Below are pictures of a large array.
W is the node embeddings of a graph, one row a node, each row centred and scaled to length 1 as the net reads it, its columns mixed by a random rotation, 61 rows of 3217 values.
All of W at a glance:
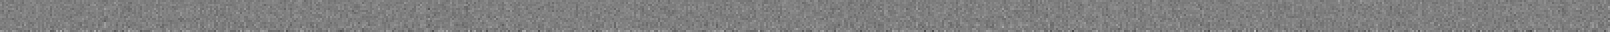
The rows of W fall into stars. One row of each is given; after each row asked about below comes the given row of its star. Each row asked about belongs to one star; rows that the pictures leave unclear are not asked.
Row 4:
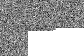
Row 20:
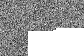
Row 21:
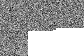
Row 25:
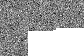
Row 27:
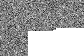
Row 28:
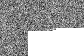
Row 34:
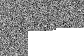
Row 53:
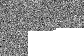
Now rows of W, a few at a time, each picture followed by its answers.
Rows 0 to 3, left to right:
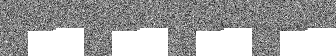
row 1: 28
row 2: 21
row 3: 4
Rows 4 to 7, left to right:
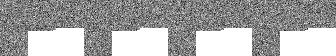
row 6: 21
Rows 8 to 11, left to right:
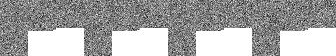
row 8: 53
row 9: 25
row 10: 28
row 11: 34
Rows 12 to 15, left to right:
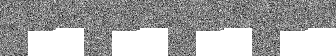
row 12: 25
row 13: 34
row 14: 20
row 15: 20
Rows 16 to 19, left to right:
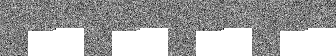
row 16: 20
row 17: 28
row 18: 27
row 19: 34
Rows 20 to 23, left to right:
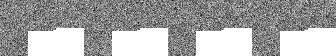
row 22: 25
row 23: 25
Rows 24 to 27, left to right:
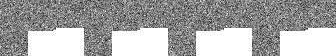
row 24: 20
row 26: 53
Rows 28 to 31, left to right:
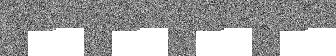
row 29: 28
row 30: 21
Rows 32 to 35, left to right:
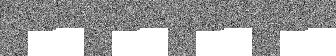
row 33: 21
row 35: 21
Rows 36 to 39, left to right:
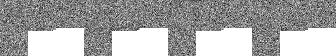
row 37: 4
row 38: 25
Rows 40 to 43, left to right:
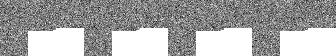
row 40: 53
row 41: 25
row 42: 4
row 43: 53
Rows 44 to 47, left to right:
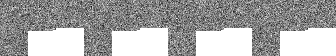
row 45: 28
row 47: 27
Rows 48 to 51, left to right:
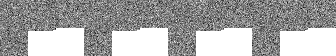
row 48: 27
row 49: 34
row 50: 53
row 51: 27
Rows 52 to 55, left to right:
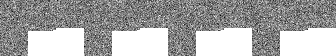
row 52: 20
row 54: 28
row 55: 20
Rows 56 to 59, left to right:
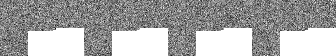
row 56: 27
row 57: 25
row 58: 25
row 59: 21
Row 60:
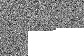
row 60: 21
